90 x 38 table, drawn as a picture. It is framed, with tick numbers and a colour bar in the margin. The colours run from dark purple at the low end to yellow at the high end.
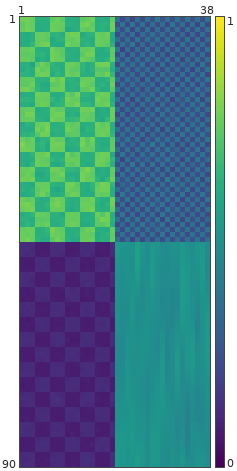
The table splits into 2 rows of 2 panels. Panel 1,1: high, checkered. Panel 1,2: low, checkered. Panel 2,1: very low, checkered, faint in contrast. Panel 2,2: middling, streaked downward, faint in contrast.
